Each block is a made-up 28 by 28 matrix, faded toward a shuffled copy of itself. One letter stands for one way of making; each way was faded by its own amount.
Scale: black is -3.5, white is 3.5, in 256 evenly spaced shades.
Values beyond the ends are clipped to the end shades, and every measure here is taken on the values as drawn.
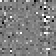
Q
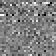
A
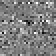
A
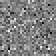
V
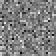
V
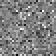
V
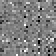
Q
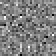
V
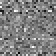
A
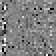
Q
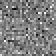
V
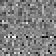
A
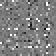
Q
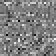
A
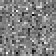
V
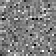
V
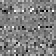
A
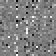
Q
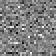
V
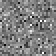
V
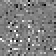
Q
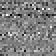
A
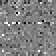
Q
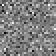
V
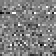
A
